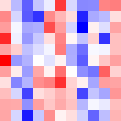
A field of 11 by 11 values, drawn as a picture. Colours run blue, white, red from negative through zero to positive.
The bottom middle is the smoothest part. No overall slope runs across the table. Overall the values sit about 50% of the way up the scale. Upright stripes repeat 2 times across the table.
